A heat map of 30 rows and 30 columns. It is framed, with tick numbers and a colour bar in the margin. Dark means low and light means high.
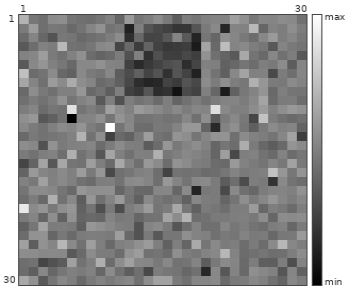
An odd patch, lower than its surroundings, sits in the top middle. The ninth with the lowest average is the top middle. The distribution is heavy-tailed on both sides. There are no regular stripes.
